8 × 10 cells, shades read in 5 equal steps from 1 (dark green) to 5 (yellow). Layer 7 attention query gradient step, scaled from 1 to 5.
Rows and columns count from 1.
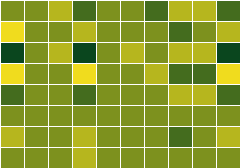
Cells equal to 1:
3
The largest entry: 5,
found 4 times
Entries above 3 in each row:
3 3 4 4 2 0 3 1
